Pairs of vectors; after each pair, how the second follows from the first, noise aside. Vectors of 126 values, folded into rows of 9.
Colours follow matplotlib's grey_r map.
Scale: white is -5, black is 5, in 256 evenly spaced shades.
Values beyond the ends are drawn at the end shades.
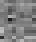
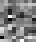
scaled up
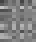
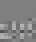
partly zeroed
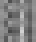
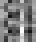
scaled up
